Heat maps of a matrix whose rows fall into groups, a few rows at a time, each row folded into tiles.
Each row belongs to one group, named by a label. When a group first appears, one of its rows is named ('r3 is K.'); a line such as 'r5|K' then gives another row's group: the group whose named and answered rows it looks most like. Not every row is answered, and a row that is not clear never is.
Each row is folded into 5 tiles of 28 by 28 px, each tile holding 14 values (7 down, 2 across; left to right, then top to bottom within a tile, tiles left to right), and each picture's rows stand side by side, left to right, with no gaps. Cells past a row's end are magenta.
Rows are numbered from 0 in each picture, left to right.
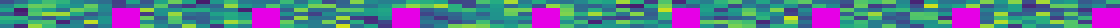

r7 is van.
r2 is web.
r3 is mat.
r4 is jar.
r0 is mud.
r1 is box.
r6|box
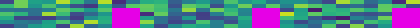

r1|mat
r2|jar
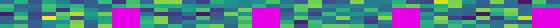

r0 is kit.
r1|web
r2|web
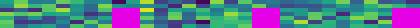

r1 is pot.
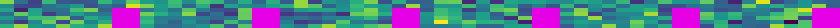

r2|mat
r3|van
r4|van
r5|pot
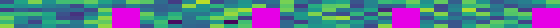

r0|jar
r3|kit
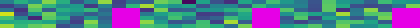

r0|mud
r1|jar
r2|kit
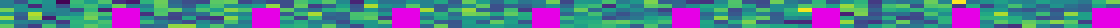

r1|mat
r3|kit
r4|box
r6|mat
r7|van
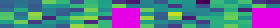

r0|pot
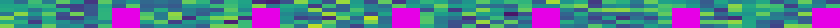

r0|jar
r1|pot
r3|jar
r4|mat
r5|mud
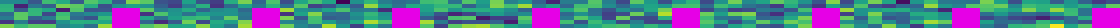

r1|kit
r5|jar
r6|box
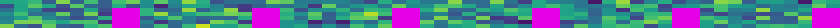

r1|kit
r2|pot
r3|web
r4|kit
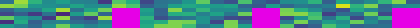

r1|mud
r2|van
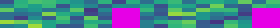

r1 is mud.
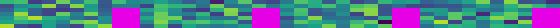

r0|van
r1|van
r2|van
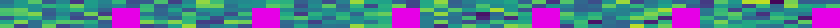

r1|mud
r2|pot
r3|mat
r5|box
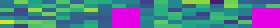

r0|mud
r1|box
